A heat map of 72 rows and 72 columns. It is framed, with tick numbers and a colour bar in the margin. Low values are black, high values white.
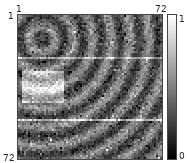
Rows 22 and 53 differ from the rows beside them. There is no overall slope. The middle left is the ninth with the highest average. Concentric rings centre on the top left. The halves do not mirror each other. In the middle left lies a patch that is higher than the rest.
